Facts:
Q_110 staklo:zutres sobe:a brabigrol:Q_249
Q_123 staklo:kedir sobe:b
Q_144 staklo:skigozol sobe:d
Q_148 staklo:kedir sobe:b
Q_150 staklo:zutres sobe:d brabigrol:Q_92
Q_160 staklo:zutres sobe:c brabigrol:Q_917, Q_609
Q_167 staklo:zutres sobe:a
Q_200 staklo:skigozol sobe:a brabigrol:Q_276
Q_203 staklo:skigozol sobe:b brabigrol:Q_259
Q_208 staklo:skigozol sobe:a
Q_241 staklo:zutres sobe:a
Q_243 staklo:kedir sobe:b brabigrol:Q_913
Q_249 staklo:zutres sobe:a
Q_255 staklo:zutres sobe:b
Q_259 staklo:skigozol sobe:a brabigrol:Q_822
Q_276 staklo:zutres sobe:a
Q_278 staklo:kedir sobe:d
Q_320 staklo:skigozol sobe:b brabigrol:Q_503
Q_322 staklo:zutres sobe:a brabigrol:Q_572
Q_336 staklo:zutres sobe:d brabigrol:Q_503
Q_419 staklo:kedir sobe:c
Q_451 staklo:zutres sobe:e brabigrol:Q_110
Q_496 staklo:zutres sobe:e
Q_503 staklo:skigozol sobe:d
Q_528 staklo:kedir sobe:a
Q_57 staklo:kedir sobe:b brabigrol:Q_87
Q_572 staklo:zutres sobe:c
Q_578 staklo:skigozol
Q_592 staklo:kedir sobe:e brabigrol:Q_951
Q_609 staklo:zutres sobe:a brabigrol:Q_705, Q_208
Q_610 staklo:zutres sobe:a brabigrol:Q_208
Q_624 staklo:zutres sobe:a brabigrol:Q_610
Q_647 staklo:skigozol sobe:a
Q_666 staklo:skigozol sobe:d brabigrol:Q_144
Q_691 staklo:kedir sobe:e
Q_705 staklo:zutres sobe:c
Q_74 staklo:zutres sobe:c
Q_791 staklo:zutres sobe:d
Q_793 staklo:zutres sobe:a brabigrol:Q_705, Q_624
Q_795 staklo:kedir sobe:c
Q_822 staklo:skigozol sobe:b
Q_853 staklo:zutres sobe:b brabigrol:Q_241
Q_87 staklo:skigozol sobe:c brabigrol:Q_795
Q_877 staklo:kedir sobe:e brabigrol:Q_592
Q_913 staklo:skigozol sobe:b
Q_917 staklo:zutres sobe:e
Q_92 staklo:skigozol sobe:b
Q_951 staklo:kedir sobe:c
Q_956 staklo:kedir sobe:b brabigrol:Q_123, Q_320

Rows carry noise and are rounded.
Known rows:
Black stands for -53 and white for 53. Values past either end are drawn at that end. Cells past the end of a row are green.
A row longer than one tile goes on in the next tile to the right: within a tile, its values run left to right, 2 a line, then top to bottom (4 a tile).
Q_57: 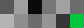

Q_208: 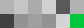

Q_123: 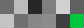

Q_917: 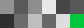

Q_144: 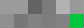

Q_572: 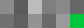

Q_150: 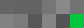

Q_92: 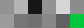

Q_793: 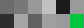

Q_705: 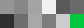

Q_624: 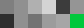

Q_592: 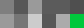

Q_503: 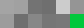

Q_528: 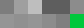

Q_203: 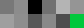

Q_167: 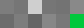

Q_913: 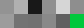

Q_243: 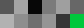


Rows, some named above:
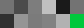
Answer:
Q_160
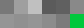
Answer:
Q_528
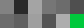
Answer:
Q_496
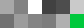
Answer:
Q_578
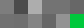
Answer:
Q_74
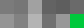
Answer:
Q_419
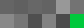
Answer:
Q_336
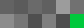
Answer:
Q_336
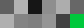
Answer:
Q_148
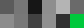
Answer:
Q_853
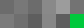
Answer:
Q_791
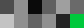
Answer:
Q_956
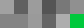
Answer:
Q_87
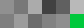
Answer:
Q_200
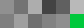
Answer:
Q_200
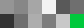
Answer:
Q_705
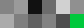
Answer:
Q_320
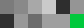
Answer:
Q_609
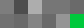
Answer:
Q_74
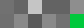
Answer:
Q_322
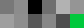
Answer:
Q_203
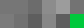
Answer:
Q_791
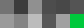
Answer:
Q_877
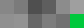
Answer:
Q_666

